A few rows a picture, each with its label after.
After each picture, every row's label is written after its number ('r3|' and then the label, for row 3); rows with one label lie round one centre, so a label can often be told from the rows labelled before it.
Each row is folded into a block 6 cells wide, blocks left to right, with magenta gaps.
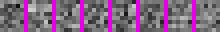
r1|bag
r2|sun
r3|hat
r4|bag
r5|hat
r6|bag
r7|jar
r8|jar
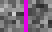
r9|sun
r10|bag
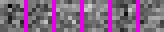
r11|bag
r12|bag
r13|sun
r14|sun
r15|hat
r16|jar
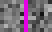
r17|jar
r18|hat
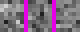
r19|sun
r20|hat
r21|jar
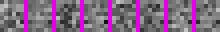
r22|sun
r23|jar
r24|bag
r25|jar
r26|bag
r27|bag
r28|jar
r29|jar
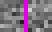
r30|jar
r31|sun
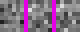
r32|jar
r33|sun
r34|sun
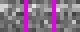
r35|sun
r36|sun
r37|sun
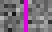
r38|hat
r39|jar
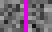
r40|bag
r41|hat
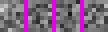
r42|sun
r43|bag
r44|hat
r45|bag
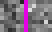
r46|hat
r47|sun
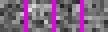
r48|bag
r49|sun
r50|hat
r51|jar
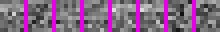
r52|sun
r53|bag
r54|jar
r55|jar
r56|sun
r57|sun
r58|hat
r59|bag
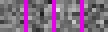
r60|jar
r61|hat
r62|sun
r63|bag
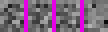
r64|bag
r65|bag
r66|bag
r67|jar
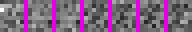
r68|sun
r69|jar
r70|jar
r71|bag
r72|bag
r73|bag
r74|bag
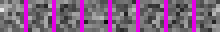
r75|sun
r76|bag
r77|bag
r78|jar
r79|hat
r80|bag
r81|bag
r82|hat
